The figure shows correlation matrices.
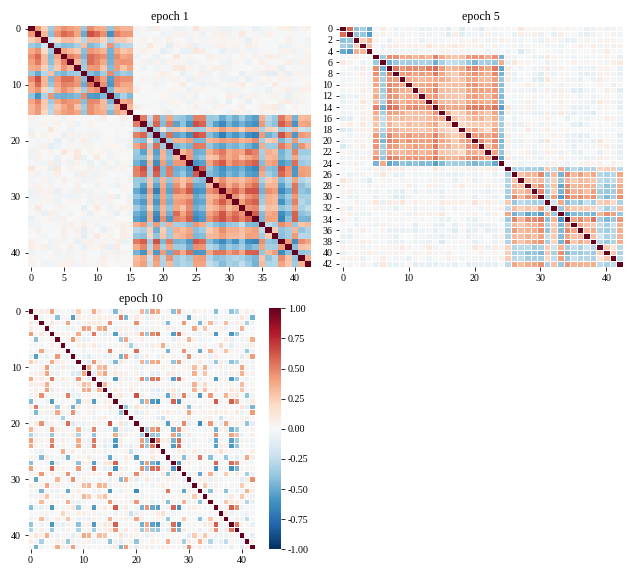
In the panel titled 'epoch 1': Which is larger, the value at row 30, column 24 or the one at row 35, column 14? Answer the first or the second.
the first
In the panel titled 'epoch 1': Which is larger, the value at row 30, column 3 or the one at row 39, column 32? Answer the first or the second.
the first
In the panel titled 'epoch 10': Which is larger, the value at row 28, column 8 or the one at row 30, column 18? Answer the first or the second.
the second
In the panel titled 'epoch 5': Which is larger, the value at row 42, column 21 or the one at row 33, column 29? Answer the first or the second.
the first
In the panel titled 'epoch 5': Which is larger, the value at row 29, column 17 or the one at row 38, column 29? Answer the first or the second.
the second
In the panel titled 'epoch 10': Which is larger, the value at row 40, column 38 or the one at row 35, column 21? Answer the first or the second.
the first
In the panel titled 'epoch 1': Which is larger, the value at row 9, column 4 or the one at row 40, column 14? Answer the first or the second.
the first
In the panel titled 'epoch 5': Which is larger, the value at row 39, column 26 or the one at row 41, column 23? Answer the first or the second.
the second
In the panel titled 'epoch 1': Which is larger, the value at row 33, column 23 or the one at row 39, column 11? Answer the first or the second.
the first
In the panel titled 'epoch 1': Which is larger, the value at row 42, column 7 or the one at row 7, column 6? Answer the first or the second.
the second
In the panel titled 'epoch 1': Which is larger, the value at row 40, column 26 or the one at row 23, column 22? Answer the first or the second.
the second
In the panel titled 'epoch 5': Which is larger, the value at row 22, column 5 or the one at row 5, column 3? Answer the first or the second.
the first
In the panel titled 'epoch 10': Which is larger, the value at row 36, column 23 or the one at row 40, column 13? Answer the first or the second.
the second
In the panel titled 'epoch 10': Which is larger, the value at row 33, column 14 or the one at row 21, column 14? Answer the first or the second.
the first
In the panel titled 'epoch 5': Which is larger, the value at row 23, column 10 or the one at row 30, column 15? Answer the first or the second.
the first
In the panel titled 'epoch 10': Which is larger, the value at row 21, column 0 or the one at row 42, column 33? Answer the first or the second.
the first
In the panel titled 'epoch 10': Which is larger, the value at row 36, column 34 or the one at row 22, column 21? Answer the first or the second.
the first
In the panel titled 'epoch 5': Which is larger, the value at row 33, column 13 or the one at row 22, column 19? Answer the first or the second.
the second
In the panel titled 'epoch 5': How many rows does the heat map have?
43
